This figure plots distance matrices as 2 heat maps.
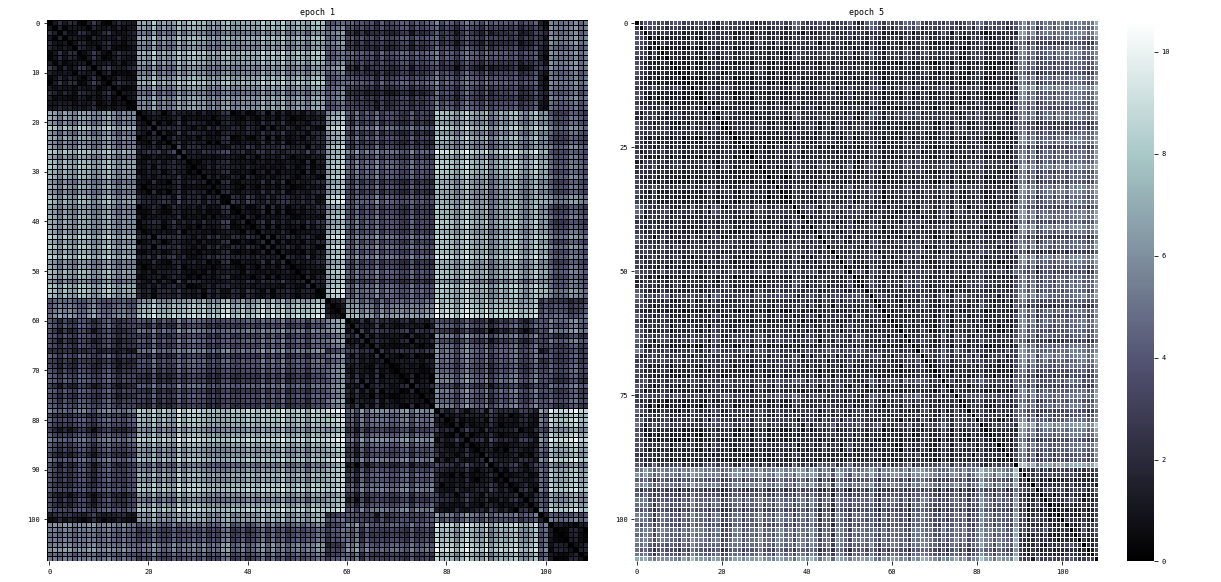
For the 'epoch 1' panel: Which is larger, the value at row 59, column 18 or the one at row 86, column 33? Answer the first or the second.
the first
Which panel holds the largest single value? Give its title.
epoch 1
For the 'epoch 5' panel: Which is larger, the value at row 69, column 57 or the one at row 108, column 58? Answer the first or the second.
the second
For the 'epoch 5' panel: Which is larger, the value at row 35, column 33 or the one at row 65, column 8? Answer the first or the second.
the first
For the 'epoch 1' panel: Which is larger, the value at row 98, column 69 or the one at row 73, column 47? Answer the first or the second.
the second
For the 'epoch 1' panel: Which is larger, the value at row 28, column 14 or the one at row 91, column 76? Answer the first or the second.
the first
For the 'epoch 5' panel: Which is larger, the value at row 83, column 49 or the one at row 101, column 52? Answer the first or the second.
the second
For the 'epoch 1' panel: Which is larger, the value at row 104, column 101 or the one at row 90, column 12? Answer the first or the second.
the second
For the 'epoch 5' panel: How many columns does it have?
109
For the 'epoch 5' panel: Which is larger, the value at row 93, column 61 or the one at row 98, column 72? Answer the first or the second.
the first
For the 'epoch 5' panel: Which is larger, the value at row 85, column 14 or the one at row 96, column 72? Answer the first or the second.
the second
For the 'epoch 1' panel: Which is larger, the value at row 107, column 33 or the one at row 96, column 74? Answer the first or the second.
the first
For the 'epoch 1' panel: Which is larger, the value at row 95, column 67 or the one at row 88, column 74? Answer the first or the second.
the second
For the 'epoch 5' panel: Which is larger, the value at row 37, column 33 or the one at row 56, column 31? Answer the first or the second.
the first
